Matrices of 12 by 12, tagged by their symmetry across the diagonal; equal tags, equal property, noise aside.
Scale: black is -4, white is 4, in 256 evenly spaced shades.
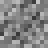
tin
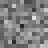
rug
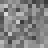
rug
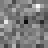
rug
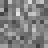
rug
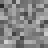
rug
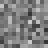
rug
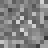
tin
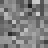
rug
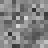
tin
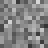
rug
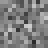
rug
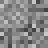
tin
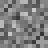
tin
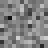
rug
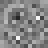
tin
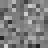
rug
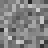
tin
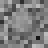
tin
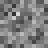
tin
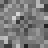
tin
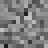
rug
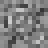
tin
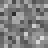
tin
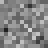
tin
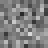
rug
